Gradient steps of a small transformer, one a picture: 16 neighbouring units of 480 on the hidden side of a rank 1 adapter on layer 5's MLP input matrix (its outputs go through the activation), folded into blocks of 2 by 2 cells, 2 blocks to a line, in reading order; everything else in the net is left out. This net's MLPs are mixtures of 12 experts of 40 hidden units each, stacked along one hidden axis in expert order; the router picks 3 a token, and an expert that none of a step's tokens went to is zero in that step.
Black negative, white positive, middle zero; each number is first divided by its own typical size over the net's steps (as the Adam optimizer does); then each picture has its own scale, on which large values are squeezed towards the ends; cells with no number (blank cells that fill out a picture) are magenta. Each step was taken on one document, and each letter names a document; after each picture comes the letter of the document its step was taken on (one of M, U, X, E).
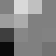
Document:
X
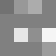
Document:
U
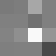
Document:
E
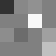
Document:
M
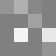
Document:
U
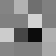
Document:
E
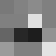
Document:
E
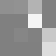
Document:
M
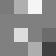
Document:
U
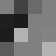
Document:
X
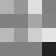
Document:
E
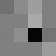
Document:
E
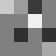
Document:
M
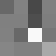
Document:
E
